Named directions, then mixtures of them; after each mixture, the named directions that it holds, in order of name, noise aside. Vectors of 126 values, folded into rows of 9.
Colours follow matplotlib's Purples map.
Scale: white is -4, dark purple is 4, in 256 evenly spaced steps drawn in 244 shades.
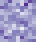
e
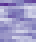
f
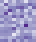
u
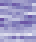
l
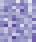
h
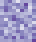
e, h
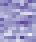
e, l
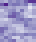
e, f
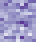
e, l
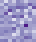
u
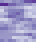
f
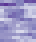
f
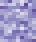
e, f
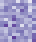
h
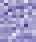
u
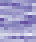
l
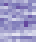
l, u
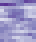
f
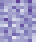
h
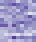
h, l
